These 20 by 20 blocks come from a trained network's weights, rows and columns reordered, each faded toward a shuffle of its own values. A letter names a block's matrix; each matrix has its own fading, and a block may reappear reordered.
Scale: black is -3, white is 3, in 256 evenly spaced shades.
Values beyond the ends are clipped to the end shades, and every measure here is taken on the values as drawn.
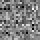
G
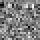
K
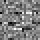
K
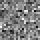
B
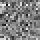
G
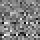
K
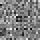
K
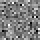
B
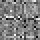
K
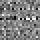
K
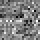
K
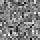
B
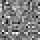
G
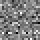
K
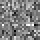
G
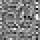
G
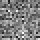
G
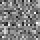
K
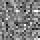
G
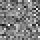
K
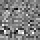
K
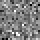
B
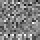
G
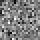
G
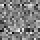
K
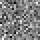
B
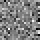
G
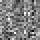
G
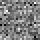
G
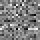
K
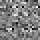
K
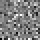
K
